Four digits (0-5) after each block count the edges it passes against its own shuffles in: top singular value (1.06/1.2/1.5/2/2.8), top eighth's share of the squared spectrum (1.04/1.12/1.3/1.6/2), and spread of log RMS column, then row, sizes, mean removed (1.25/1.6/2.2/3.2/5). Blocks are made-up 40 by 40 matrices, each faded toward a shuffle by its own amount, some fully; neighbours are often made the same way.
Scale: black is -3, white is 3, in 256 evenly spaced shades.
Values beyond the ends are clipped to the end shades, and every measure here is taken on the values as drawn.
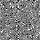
2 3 1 0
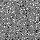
1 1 0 0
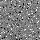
0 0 0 0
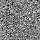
0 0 0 0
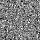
0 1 0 0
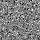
0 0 0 0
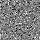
0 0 0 0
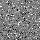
1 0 0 0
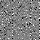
3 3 2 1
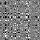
4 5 3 2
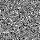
0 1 0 0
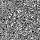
0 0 0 0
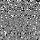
3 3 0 2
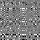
4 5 2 3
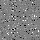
2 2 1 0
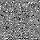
3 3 1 1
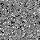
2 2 1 0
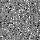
2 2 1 0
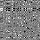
4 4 2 2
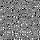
3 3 1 1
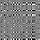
5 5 3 3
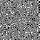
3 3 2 1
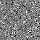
2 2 0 1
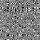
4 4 2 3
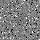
0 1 0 0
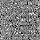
3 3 1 1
